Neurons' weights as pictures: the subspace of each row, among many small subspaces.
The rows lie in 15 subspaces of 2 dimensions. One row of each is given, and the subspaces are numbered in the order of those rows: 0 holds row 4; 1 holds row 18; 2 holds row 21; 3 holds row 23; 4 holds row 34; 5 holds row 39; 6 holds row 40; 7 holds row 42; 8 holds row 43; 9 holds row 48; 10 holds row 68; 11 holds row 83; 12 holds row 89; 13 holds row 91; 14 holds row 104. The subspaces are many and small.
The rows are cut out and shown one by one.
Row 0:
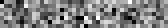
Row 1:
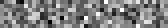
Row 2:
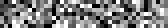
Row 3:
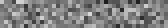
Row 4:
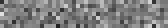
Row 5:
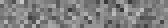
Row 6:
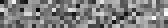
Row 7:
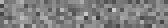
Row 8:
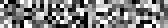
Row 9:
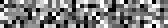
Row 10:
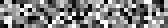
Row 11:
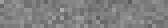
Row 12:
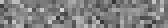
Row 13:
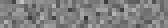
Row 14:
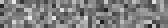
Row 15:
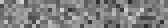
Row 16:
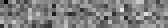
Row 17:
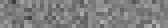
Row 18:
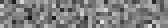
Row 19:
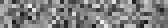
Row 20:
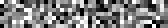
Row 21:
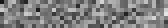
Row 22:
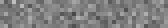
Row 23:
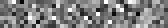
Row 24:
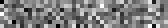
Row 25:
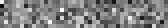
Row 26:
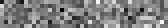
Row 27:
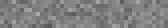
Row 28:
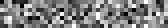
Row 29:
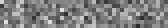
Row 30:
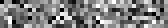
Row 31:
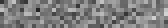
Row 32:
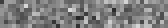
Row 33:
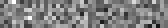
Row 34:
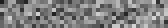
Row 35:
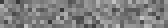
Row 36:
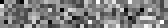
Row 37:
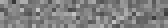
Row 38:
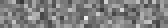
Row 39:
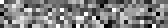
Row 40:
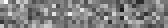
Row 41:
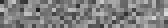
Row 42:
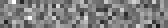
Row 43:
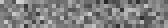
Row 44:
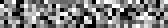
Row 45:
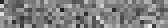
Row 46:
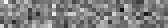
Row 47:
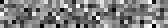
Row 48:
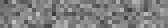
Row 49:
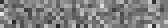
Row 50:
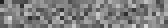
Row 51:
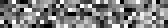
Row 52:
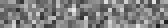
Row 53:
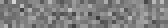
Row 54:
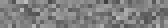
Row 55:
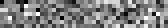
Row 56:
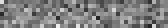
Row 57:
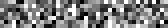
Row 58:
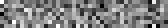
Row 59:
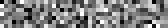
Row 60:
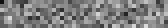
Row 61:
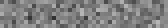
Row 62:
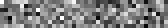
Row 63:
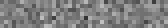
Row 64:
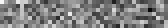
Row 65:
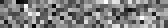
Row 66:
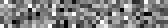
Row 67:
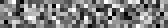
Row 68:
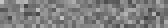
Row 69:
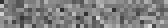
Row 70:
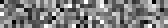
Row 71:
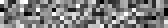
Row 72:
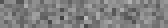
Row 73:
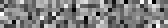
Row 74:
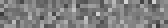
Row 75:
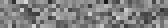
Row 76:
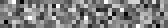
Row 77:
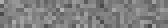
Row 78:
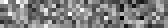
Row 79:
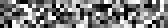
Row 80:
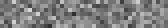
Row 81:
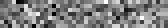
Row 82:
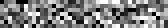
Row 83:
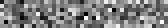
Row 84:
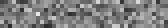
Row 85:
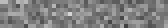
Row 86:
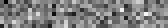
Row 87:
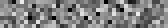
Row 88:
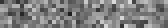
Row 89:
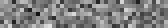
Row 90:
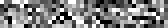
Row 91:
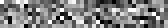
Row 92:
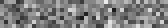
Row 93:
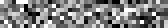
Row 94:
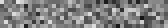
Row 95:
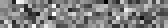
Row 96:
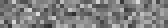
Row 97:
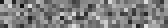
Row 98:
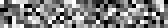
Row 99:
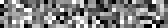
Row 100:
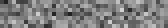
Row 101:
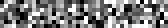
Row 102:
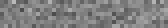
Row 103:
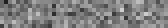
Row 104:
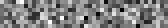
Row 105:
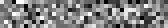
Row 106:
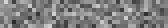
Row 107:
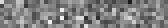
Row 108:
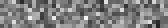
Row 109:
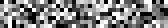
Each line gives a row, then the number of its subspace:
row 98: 10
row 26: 3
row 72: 14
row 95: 13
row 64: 12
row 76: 7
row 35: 8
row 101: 0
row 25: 1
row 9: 0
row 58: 5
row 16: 6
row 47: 0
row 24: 5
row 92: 5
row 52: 5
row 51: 12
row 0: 14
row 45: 11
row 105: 8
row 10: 4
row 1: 14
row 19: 9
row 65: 13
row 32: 0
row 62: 10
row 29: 7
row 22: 2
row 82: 13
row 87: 3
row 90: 13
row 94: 8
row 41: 2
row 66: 6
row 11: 14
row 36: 3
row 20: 1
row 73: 0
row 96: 12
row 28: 4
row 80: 12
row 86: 6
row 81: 13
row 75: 10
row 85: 9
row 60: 4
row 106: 9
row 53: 4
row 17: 7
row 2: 9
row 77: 11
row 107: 14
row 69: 11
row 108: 14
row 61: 3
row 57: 5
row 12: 8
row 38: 14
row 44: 7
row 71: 2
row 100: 9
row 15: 3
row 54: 10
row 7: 11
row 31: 2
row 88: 9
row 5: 3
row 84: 12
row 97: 2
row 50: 4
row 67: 7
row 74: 0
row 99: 1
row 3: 8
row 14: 1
